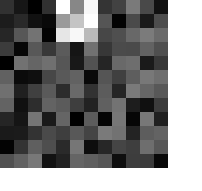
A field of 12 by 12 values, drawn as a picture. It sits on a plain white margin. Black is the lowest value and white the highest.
Ninth with the highest average: top middle. Ninth with the lowest average: top left. Stripes: none. Average level on the scale: 30%. Odd patch: higher, in the top middle.
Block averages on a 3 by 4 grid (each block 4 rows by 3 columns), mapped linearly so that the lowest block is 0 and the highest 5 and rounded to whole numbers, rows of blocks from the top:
0 5 4 2
1 2 1 2
1 1 2 1
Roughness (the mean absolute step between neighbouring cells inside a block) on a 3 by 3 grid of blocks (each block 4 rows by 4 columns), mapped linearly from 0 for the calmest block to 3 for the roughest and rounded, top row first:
0 3 0 / 0 0 0 / 0 1 0
